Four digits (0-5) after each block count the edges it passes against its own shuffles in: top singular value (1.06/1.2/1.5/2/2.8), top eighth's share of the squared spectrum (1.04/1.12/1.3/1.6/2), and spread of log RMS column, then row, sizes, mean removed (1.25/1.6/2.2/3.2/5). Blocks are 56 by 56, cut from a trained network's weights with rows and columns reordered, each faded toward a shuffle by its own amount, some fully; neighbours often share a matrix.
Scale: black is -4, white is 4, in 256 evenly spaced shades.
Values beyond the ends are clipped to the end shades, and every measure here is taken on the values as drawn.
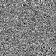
3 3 1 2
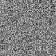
3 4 1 2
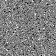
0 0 0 0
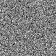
1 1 0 0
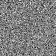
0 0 0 0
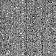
2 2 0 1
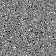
0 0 0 0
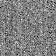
1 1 0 0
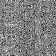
2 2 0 1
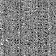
3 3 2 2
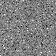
0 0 0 0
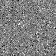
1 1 0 0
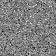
0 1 0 0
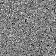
0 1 0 0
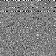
4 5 1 2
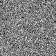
0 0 0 0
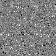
2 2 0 1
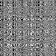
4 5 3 3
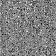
1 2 0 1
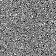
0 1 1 0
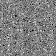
1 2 0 0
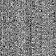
2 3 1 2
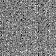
2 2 1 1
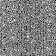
2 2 0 0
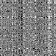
4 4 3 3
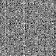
2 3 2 2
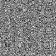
3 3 1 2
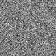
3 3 0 1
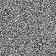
1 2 0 0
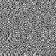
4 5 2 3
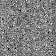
1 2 0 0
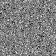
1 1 0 0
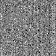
2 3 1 1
